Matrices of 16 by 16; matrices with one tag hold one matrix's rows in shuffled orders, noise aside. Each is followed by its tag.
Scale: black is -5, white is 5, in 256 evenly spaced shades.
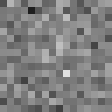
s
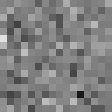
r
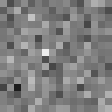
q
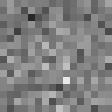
s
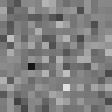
s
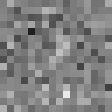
s
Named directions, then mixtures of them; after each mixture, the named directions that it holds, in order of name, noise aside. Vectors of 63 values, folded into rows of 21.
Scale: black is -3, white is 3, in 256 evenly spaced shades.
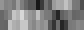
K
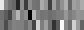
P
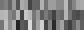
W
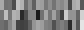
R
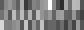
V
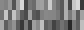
R, V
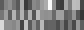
V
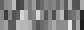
R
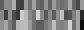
R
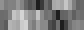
K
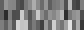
R, W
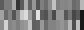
R, W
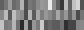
R, V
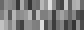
V, W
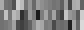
R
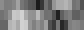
K
